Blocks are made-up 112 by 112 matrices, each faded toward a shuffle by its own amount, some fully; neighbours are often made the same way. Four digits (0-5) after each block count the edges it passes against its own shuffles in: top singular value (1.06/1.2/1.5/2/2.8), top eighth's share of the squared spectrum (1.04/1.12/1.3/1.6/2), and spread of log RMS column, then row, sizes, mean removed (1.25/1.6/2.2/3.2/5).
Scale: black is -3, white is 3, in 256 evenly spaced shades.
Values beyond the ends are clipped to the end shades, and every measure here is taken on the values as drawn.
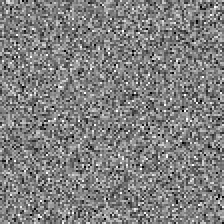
1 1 0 0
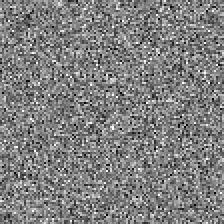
1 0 0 0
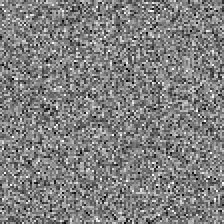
2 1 0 0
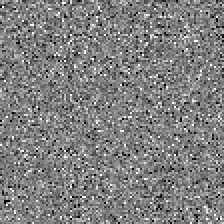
3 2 1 2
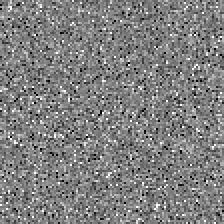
1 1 0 0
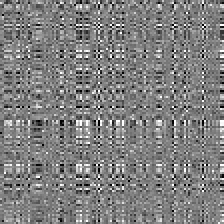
5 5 4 4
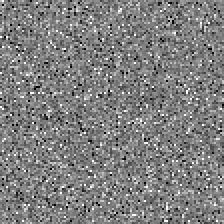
1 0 0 0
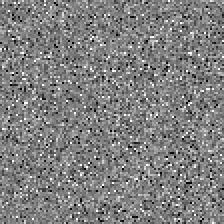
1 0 0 0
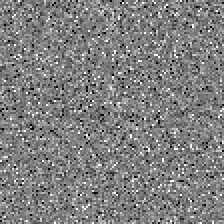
2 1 0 0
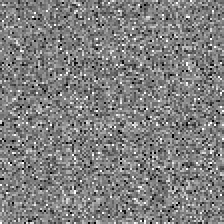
4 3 1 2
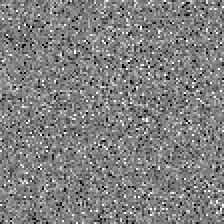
0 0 0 0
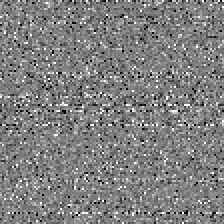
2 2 0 3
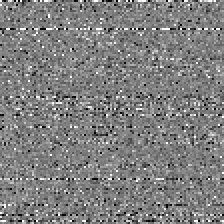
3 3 0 4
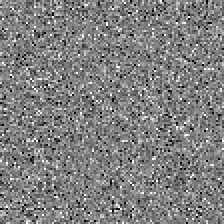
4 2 1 1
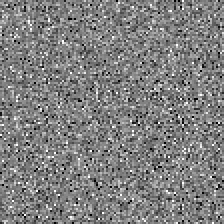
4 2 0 1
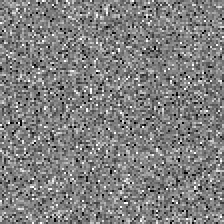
2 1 0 0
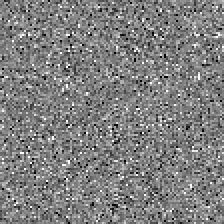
4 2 1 1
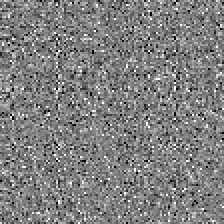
4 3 2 2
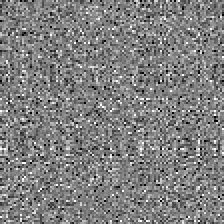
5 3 2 2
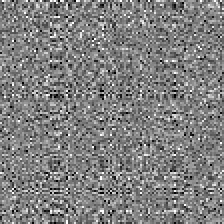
5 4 3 3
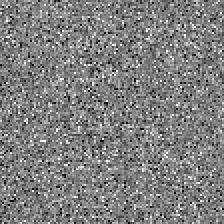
2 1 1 0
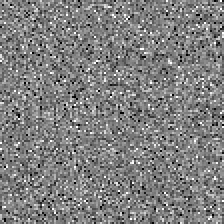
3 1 0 0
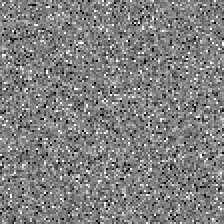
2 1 0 0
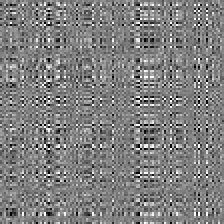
5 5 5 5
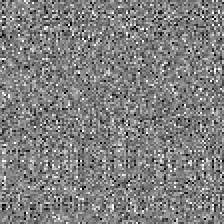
4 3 2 2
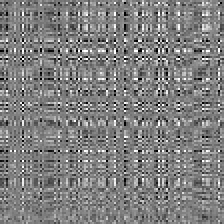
5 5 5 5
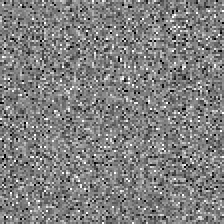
4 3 2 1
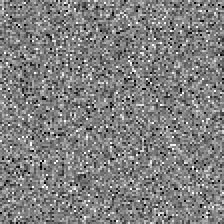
0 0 0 0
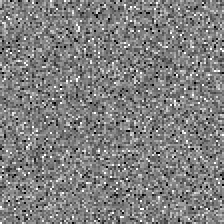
1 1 0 0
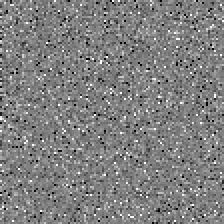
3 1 0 0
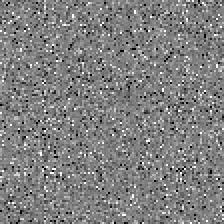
3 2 1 0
